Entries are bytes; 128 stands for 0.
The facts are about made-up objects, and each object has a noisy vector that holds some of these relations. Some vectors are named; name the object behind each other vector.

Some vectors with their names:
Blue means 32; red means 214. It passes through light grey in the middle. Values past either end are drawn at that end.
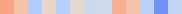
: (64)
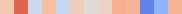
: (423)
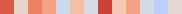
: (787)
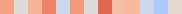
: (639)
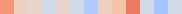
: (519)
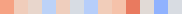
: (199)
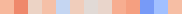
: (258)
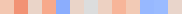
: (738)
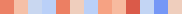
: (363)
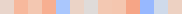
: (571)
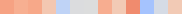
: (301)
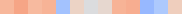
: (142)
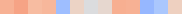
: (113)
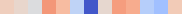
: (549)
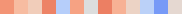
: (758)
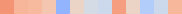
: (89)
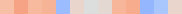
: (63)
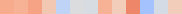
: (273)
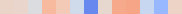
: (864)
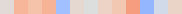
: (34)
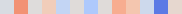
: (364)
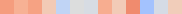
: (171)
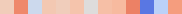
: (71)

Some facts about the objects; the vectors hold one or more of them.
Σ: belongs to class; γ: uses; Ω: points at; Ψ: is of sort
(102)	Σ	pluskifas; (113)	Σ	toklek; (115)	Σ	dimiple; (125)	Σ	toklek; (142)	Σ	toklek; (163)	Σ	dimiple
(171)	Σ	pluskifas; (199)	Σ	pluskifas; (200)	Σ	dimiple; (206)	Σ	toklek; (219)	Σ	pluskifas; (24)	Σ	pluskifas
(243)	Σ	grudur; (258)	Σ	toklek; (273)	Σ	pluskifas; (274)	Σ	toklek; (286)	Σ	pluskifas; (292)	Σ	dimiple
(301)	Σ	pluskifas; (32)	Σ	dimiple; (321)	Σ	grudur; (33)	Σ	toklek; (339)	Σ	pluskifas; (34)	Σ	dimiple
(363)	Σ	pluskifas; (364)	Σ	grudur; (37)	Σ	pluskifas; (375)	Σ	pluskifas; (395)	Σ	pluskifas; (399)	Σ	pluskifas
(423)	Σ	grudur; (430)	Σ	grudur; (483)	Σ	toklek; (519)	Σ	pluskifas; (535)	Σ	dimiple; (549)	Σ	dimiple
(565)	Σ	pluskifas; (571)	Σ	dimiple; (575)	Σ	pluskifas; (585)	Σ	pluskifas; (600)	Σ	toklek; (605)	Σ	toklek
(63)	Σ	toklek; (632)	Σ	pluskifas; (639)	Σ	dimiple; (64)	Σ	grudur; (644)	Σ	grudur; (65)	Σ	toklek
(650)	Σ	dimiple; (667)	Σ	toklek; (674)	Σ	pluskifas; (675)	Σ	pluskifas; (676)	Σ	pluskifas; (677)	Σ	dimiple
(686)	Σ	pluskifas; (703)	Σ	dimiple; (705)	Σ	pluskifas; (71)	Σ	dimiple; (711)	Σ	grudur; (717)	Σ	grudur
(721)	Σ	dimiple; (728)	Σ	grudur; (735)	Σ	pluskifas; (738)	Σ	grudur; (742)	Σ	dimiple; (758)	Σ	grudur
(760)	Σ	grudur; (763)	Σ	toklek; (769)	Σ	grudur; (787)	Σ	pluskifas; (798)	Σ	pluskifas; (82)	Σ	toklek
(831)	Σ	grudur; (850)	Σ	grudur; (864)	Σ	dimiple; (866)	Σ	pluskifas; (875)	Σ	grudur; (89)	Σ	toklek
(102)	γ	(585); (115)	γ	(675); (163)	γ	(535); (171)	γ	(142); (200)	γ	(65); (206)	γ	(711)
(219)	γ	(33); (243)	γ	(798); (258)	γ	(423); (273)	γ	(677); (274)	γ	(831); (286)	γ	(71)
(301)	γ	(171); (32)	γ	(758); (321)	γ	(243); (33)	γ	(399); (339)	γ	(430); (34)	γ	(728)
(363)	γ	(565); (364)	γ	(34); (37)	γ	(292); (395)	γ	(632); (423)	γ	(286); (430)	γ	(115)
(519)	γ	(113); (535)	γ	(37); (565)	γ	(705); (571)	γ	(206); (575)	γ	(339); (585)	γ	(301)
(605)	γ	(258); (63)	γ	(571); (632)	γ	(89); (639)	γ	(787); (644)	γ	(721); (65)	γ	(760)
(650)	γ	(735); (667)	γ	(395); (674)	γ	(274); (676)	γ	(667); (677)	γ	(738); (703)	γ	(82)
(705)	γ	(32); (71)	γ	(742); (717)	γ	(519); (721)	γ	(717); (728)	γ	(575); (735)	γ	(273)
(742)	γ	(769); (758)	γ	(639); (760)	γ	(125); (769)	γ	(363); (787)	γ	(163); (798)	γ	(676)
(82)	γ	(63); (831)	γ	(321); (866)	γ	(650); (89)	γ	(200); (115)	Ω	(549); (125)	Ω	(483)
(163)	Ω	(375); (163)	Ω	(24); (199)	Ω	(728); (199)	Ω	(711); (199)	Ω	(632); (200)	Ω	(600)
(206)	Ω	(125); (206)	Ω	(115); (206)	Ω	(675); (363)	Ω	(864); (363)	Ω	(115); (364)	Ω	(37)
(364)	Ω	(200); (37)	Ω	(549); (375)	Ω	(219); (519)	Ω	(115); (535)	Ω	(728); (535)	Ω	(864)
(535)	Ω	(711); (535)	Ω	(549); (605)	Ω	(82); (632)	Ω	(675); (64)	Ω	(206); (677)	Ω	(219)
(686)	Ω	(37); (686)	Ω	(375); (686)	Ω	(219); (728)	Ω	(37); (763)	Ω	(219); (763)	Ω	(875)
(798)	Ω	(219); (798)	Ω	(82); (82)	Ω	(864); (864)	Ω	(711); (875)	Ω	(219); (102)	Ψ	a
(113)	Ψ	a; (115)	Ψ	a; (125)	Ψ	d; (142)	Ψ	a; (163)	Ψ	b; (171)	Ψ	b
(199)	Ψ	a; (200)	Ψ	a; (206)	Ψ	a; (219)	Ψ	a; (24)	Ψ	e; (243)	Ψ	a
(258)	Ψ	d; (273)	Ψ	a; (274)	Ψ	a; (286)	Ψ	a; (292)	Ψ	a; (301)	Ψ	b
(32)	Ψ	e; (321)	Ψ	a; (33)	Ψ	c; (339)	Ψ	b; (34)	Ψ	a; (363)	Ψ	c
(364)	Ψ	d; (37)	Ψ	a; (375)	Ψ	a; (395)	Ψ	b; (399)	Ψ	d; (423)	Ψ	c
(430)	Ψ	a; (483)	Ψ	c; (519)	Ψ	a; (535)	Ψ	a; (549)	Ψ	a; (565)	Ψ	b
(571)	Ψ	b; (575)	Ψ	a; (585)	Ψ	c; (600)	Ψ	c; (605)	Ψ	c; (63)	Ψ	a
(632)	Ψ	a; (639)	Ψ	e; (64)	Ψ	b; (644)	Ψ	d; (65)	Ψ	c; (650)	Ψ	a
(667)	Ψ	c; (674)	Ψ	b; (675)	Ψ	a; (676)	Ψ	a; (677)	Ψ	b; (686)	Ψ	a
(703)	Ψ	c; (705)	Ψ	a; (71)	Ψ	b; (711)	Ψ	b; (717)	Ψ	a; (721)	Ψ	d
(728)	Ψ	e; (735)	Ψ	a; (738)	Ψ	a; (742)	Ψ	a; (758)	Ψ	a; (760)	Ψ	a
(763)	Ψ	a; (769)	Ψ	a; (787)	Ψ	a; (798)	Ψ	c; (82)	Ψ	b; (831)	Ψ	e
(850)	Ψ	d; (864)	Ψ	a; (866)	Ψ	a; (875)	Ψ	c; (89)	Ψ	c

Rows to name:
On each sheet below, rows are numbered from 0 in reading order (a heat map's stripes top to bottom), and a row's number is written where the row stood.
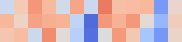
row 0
(163)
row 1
(37)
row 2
(711)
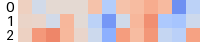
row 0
(535)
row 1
(115)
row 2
(24)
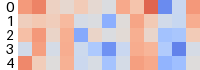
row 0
(286)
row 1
(200)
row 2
(760)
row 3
(728)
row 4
(483)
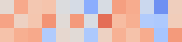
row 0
(82)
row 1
(32)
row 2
(798)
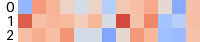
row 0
(677)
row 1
(705)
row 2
(600)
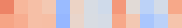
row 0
(667)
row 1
(65)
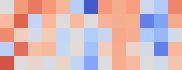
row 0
(219)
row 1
(769)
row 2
(125)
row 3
(875)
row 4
(632)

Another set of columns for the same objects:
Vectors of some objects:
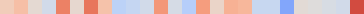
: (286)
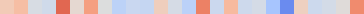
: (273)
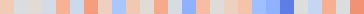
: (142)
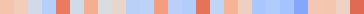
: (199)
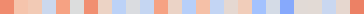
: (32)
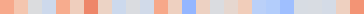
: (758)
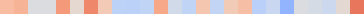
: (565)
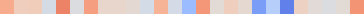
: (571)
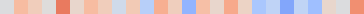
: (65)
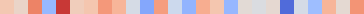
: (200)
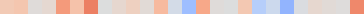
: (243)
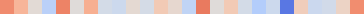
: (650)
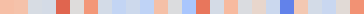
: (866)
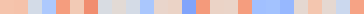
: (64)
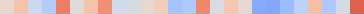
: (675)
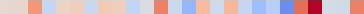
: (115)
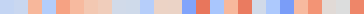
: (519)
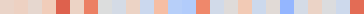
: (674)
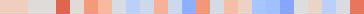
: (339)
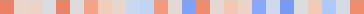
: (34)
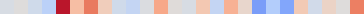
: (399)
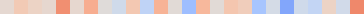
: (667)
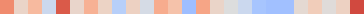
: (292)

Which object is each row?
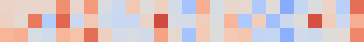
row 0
(274)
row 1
(37)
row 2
(769)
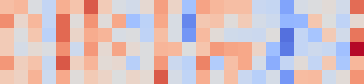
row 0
(423)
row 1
(364)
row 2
(600)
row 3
(605)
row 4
(686)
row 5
(549)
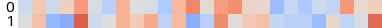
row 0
(125)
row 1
(632)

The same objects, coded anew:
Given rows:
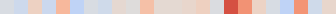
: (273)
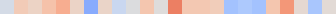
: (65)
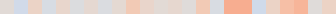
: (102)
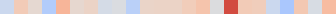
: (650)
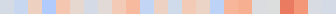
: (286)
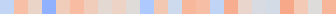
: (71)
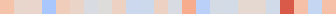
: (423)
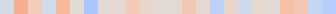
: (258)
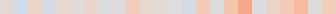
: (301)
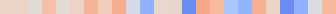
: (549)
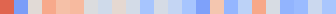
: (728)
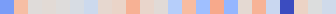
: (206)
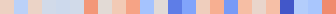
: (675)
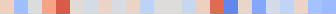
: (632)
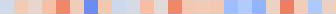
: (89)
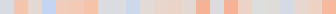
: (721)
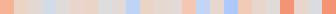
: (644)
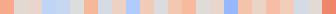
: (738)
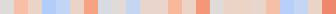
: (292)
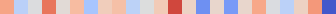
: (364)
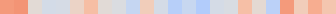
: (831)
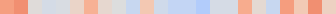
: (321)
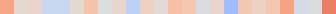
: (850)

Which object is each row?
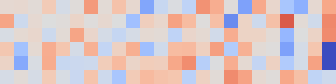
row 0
(864)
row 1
(760)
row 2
(34)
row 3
(199)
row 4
(686)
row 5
(787)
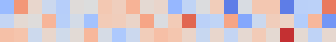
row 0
(483)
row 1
(763)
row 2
(758)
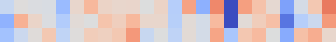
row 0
(64)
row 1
(125)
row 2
(519)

